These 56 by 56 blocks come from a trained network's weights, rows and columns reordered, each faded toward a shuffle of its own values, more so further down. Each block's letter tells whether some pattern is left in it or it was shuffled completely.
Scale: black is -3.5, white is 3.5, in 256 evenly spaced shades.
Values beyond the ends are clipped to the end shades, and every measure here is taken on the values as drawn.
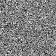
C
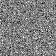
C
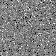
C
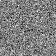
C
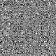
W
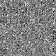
W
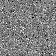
C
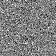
C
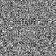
W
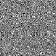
W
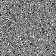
C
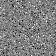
C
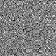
W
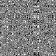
W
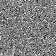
C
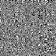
W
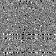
W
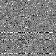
W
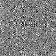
W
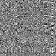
W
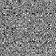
W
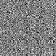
W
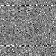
W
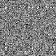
W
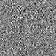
W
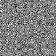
W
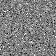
C
